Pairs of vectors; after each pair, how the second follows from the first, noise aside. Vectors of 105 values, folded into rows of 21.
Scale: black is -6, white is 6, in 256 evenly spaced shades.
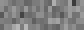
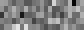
scaled up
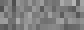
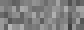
reversed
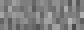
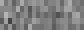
wrapped around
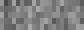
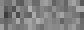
wrapped around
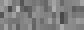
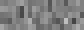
reversed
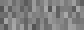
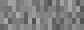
reversed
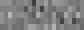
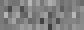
reversed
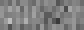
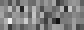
scaled up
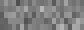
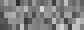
scaled up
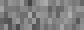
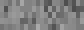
reversed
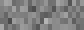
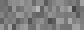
reversed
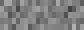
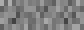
reversed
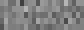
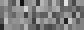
scaled up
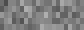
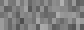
wrapped around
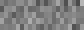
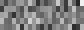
scaled up
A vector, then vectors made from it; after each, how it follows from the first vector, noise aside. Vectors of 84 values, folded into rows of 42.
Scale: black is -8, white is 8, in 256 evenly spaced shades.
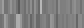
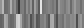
scaled up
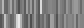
scaled up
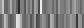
scaled up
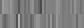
sign-scrambled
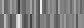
scaled up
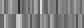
scaled up
